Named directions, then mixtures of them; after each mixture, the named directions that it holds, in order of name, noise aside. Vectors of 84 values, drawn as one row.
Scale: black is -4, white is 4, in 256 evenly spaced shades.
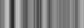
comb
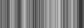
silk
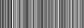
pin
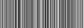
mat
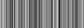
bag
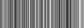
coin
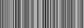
bag, mat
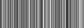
coin, mat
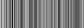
bag, pin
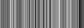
coin, silk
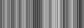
comb, silk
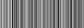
pin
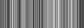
pin, silk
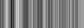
comb, pin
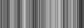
silk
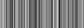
bag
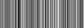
mat, silk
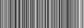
coin, mat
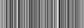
bag, mat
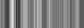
comb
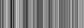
comb, pin
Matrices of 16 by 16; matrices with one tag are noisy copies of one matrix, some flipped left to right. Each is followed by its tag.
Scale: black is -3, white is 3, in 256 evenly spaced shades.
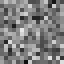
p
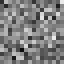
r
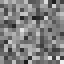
p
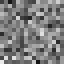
p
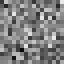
r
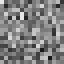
r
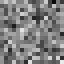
p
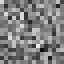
r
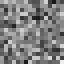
p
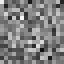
r
